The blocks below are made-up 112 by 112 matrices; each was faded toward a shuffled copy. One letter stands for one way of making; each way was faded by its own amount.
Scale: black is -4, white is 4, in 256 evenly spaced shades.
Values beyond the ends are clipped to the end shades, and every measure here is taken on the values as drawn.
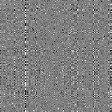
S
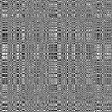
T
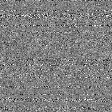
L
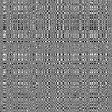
T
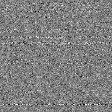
L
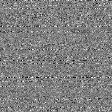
L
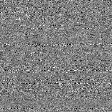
L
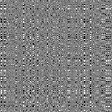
S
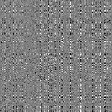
S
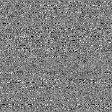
L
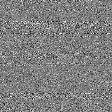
L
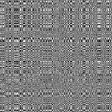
T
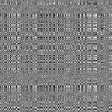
T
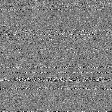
L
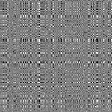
T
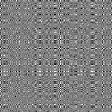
T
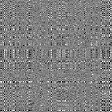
S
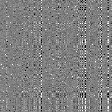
S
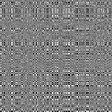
T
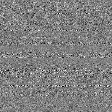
L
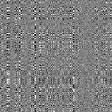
S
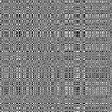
T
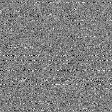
L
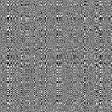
S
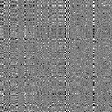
S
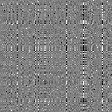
S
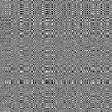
T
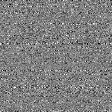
L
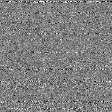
L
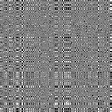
T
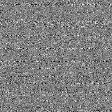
L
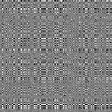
T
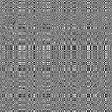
T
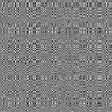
T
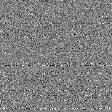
L
